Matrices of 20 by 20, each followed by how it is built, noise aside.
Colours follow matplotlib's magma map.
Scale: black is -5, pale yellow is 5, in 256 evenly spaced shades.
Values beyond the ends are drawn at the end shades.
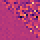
upper triangular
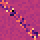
banded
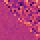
upper triangular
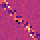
banded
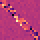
banded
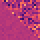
upper triangular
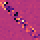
banded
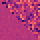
upper triangular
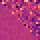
upper triangular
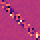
banded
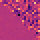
upper triangular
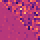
upper triangular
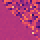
upper triangular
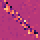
banded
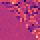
upper triangular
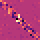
banded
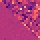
upper triangular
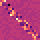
banded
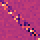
banded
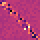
banded
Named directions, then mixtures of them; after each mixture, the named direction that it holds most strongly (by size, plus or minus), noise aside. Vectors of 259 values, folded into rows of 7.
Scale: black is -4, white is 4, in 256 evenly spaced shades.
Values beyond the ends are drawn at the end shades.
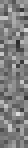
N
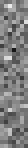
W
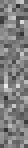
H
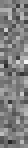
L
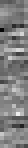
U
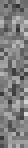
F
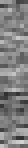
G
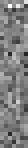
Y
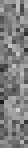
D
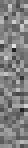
W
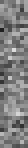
U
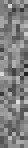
F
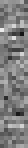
U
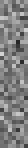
N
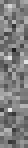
W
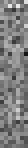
Y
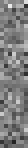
Y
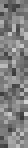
F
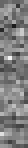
U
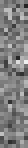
L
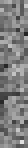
D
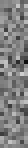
L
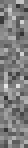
H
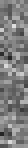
L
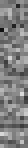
L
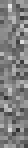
N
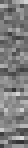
G
